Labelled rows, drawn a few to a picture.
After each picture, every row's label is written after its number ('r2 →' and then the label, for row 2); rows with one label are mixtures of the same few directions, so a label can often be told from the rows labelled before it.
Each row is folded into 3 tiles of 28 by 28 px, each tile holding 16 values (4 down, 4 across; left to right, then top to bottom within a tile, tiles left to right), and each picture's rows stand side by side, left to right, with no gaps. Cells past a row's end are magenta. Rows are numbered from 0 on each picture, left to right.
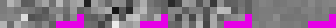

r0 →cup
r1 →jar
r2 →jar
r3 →cup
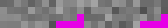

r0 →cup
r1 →cup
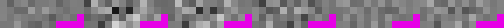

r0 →jar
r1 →jar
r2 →jar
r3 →jar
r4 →jar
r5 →jar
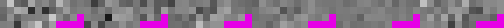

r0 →jar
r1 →cup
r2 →jar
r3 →jar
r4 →cup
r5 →jar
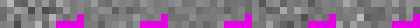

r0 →jar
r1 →jar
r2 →cup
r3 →jar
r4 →cup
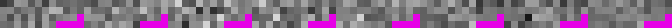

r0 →jar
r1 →cup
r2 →jar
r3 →cup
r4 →cup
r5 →cup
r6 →cup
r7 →cup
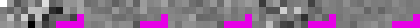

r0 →jar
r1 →cup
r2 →cup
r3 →jar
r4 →jar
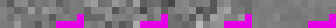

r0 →jar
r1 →cup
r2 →jar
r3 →cup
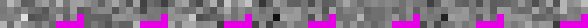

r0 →cup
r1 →cup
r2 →cup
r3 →cup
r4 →cup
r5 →cup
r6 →cup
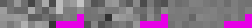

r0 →cup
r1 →cup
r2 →cup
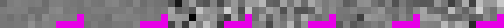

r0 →jar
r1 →cup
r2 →cup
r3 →jar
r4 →cup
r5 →cup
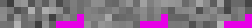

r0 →jar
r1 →cup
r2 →cup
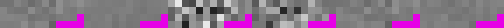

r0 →cup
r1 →jar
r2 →jar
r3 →jar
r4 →cup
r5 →cup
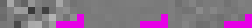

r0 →jar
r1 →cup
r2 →jar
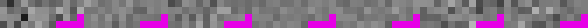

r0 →cup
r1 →jar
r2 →jar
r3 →cup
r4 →cup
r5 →cup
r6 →jar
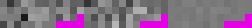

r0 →cup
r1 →jar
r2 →jar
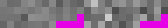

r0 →cup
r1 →cup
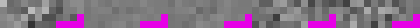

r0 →jar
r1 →jar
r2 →jar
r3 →cup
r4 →jar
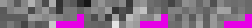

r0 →cup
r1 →jar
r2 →jar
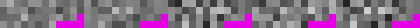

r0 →cup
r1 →jar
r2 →jar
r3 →cup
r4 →jar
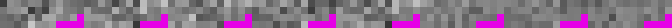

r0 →jar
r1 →cup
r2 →cup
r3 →cup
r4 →cup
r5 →jar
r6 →cup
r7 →cup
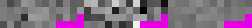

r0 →cup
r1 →cup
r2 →cup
